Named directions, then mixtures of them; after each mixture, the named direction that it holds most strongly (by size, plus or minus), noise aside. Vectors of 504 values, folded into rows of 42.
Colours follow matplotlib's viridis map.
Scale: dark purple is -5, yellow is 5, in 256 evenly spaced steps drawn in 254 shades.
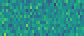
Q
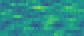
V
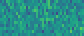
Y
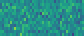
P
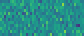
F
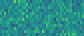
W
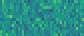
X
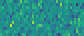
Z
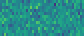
Q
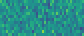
Y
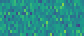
F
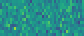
P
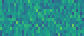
X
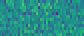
Y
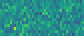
P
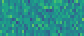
X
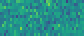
Q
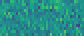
F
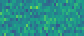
Q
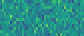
X
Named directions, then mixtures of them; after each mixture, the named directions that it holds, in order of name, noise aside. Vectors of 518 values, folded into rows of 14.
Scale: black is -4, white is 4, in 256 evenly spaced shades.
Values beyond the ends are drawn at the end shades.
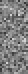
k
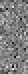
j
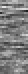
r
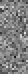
j, k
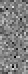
j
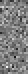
j, k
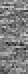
j, r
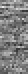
j, r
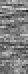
r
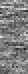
j, r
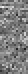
j, k, r
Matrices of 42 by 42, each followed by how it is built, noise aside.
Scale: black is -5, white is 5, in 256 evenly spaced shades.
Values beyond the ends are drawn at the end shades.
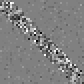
banded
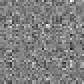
low rank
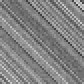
Toeplitz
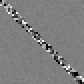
banded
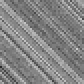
Toeplitz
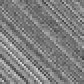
Toeplitz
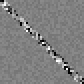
banded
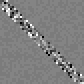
banded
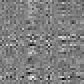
low rank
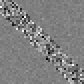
banded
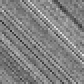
Toeplitz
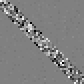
banded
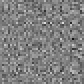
low rank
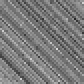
Toeplitz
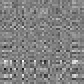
low rank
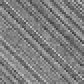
Toeplitz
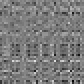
low rank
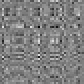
low rank
